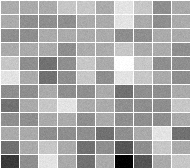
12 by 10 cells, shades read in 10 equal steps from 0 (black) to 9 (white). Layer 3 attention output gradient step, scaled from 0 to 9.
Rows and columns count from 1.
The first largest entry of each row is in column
7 7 3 7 7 1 3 4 3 9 3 3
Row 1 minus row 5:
-1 1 2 2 0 0 -1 0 0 1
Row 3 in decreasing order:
6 6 6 6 6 6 5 5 5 5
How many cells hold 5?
40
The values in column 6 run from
4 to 6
